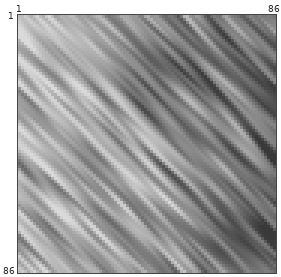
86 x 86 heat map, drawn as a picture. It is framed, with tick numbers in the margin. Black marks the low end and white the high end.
There is an overall slope up to the left. The ninth with the highest average is the top left. No row or column stands out. The grain runs diagonally down to the right.
